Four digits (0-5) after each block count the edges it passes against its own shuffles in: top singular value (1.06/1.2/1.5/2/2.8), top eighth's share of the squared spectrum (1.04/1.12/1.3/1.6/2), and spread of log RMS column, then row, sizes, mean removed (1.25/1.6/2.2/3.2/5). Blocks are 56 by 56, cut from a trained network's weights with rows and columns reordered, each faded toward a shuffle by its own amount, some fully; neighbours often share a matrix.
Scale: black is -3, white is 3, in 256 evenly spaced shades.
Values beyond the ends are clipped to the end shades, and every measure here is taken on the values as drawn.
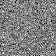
3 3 2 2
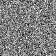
0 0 0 0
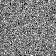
0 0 0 0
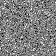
0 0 0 0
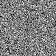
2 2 0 0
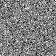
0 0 0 0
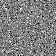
0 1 0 0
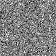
1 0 0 0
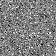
1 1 0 0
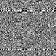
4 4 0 2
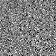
3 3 1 1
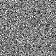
2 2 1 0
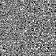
3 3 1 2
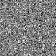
3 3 1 1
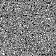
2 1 0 0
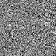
3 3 2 1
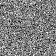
0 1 0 0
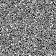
1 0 0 0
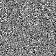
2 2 0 1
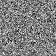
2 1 0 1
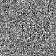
3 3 1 1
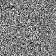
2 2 1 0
